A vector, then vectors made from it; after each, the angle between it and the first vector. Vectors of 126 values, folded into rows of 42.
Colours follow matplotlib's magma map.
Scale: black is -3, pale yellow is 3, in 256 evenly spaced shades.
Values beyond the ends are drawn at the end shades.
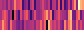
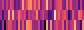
partly opposed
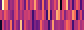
orthogonal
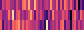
nearly opposite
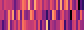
nearly opposite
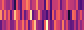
partly opposed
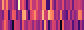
orthogonal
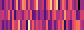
partly opposed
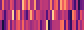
nearly opposite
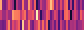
partly opposed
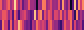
partly aligned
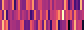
orthogonal
